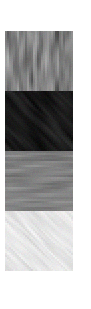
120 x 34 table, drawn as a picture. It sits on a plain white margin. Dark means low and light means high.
The table splits into 4 rows of 1 panel. Panel 1,1: middling, streaked downward. Panel 2,1: very low, slanting down to the right, faint in contrast. Panel 3,1: middling, streaked across, faint in contrast. Panel 4,1: very high, slanting down to the right, faint in contrast.
